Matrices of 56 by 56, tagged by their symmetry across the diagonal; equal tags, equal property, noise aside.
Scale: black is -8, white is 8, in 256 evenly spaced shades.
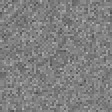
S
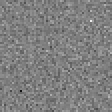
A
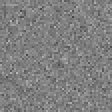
A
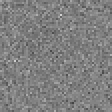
S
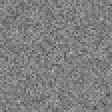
S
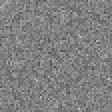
S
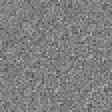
S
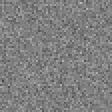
A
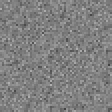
S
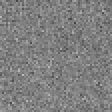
A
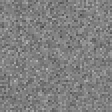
A
